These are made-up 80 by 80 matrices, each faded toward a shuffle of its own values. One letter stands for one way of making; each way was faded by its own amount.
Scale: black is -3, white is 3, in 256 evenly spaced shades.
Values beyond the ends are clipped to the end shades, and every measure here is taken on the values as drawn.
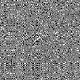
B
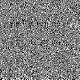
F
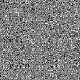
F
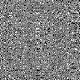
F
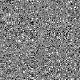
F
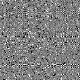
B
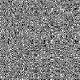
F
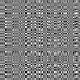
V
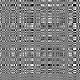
V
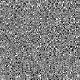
F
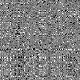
B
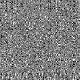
F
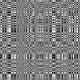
V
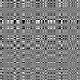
V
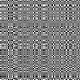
V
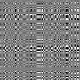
V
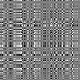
V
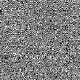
F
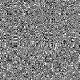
F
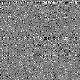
B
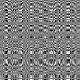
V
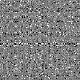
B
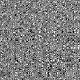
F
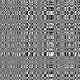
V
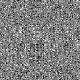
F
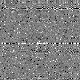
B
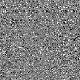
F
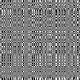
V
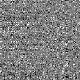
F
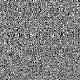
F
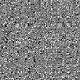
F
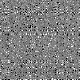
B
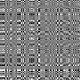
V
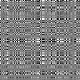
V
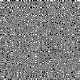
B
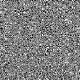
F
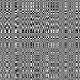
V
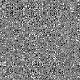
F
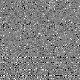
B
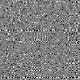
B
